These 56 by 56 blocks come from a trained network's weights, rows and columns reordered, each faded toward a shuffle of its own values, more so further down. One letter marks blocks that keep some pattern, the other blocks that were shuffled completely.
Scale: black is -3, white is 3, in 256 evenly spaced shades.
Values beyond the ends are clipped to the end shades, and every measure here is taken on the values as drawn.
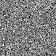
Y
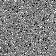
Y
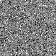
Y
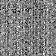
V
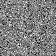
Y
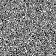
Y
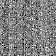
V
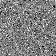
Y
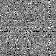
V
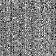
V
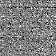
V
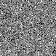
Y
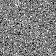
Y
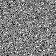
Y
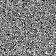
Y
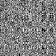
V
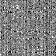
V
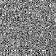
V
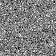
Y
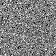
Y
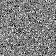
Y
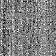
V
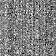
V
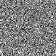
V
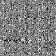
V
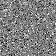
Y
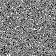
Y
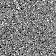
Y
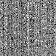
V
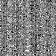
V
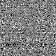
V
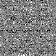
V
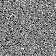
Y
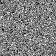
Y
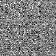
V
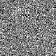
V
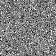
Y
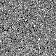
Y
